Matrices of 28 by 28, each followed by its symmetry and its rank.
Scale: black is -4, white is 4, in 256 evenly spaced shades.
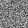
neither, full rank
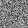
neither, full rank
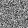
neither, full rank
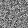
antisymmetric, full rank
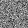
neither, full rank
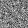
antisymmetric, full rank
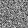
antisymmetric, full rank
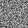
neither, full rank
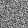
antisymmetric, full rank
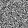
antisymmetric, full rank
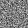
antisymmetric, full rank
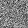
antisymmetric, full rank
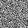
antisymmetric, full rank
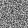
neither, full rank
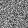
neither, full rank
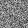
neither, full rank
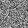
antisymmetric, full rank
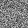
neither, full rank
